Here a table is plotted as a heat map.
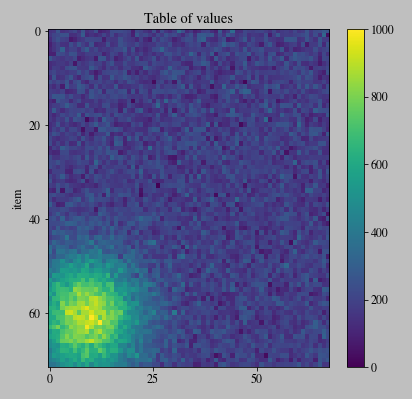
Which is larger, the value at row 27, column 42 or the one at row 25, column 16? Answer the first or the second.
the first
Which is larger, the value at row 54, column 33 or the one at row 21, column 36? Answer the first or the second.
the second
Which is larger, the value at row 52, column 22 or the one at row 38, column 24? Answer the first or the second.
the first
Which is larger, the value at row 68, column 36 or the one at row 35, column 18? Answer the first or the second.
the second
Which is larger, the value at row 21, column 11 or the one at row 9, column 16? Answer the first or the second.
the second
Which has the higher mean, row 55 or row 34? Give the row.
55
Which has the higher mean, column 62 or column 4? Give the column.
4
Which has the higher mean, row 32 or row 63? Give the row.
63
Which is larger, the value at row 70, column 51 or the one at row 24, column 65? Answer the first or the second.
the second
